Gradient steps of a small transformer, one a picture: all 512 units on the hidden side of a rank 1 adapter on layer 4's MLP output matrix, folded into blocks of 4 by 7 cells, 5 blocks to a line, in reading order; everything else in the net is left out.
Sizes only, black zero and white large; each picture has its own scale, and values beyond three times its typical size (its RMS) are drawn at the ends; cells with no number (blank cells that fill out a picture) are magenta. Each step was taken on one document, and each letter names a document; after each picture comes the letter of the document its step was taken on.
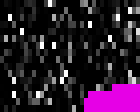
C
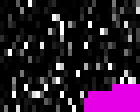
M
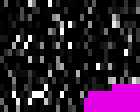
M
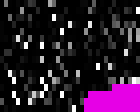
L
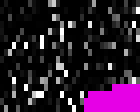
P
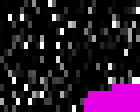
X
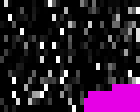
L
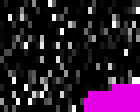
X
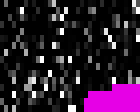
X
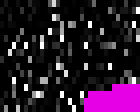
P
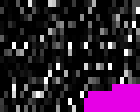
P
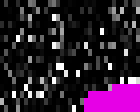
M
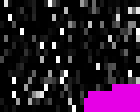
C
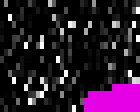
L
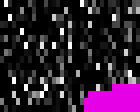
C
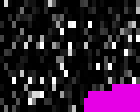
L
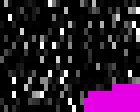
C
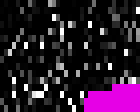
P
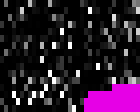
L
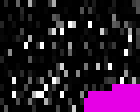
M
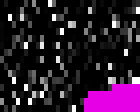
X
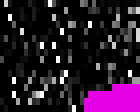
C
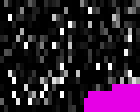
L
